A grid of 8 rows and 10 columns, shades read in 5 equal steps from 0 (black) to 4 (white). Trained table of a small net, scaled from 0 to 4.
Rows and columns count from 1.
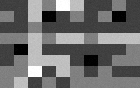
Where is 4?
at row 1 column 5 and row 7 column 3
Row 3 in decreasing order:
2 1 1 1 1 1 1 1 1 1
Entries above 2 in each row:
3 1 0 6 1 3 2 1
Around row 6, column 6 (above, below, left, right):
1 2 3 0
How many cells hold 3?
15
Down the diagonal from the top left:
1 1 2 2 1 1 1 2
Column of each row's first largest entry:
5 3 3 3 3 3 3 2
